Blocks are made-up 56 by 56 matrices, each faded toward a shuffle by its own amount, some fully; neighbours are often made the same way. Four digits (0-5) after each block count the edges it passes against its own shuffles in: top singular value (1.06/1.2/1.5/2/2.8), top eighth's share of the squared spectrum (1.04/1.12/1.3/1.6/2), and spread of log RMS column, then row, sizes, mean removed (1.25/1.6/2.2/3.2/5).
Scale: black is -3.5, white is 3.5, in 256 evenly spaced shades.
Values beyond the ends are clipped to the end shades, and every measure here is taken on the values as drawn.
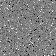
0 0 0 0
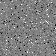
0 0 0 0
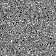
2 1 0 0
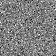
1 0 0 0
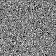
2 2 0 0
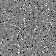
1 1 0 0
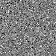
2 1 0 0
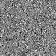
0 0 0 0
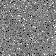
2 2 0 0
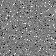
0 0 0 0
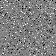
0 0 0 0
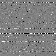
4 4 0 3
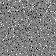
1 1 0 1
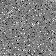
1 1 0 0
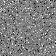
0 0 0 0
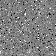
1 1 0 0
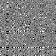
4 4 1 2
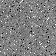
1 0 0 0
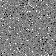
1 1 0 0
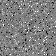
2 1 0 0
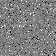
1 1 0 0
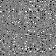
3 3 1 2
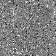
1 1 1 0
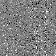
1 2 2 0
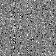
1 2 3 0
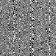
2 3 3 0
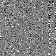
2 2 2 0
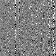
2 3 3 0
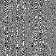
2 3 3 0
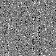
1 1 2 0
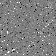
1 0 0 0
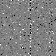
3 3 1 0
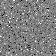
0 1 0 0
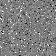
0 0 0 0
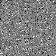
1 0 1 0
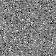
1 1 1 0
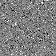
0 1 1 0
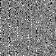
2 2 3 0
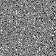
1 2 2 0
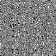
1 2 2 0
